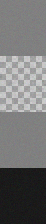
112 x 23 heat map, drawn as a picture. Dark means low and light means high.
It is made of 4 by 1 panels. Panel 1,1: middling, flat. Panel 2,1: high, checkered. Panel 3,1: middling, flat. Panel 4,1: very low, flat.
